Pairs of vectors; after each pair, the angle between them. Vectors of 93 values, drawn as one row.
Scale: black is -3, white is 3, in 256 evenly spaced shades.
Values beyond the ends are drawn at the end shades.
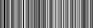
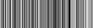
partly opposed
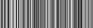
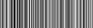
partly opposed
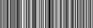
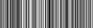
nearly parallel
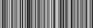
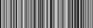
orthogonal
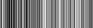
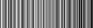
orthogonal
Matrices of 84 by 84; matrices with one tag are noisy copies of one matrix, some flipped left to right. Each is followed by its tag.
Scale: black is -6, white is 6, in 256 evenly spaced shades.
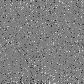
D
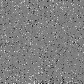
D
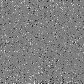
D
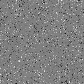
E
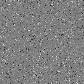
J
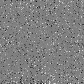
D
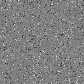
J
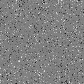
E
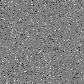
J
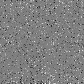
D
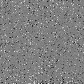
D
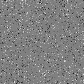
E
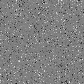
E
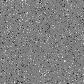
E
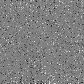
D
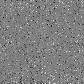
D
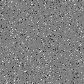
J
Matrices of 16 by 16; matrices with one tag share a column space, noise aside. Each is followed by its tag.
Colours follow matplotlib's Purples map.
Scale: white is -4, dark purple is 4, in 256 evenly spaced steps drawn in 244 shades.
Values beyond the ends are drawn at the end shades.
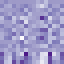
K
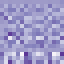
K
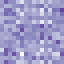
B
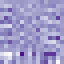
K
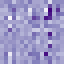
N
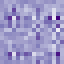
N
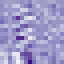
K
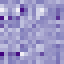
N
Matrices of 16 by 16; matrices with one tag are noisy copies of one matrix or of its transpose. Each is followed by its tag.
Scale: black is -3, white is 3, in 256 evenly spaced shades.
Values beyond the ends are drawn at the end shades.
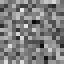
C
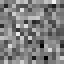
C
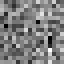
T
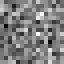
T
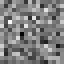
C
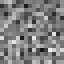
T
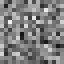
C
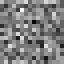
C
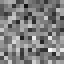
T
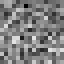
T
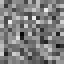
C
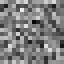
C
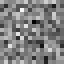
C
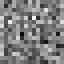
C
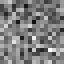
T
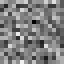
C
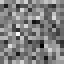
C
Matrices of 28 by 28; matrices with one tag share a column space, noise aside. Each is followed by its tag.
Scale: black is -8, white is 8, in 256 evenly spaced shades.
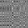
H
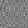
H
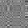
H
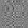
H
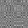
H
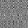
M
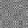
M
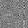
M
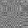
H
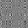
M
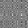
M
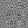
M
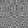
H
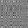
H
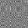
H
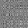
M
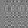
H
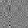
H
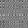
M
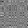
H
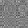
H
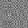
M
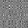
M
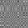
H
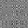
M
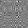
H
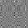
H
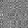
M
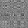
M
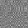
H
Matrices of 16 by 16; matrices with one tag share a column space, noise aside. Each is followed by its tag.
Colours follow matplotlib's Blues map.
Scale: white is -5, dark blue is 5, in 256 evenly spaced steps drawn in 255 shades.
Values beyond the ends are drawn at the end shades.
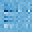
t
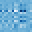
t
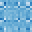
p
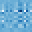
t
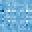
t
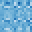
p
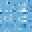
t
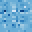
t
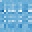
t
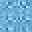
p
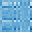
p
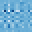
t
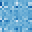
p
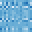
p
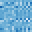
p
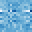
t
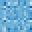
p
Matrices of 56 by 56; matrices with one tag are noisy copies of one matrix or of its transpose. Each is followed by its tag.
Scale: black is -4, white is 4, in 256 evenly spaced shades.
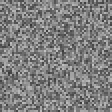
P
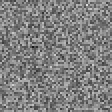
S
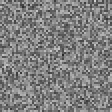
P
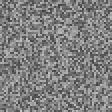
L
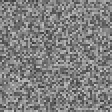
S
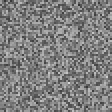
L
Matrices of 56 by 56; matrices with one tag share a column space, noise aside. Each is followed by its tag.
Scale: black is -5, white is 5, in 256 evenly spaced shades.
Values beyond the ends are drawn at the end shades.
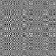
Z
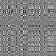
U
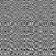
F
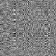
Z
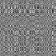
U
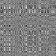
U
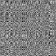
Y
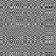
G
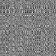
U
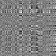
U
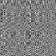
Y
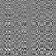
F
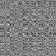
Z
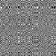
G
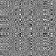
Z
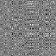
Z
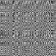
Y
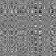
U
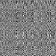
Y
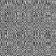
Y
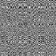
G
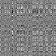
U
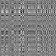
U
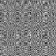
Y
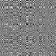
G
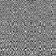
F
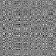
Z
